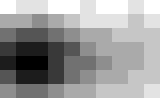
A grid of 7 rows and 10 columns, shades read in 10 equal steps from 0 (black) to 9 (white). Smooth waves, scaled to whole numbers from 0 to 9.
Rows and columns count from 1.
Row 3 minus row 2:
-2 -3 -2 -2 -2 -2 -2 -1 0 -1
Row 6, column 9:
7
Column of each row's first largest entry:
1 6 8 10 10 9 10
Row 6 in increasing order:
1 1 2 3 4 5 6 6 7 7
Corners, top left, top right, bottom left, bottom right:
9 9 5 8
